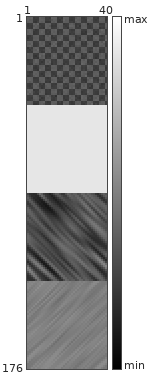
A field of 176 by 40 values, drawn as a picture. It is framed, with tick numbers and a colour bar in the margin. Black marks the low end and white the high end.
It is made of 4 by 1 panels. Panel 1,1: low, checkered. Panel 2,1: very high, flat. Panel 3,1: low, slanting down to the right. Panel 4,1: middling, slanting up to the right, faint in contrast.
